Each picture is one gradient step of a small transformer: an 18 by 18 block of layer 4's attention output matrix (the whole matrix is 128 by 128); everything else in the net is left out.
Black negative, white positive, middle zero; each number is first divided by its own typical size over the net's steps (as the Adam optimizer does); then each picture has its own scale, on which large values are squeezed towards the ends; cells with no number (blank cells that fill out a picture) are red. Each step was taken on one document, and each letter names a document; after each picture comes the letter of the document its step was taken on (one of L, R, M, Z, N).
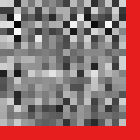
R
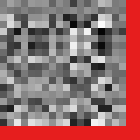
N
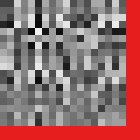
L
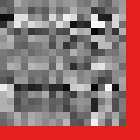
N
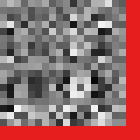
N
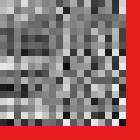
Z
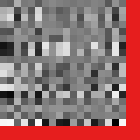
R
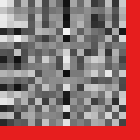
Z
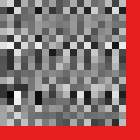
R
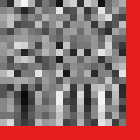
Z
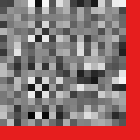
L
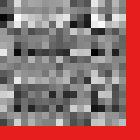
N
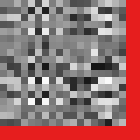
L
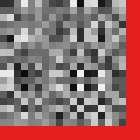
Z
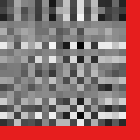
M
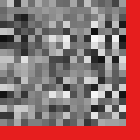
Z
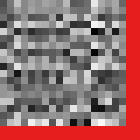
N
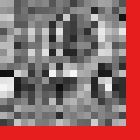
N
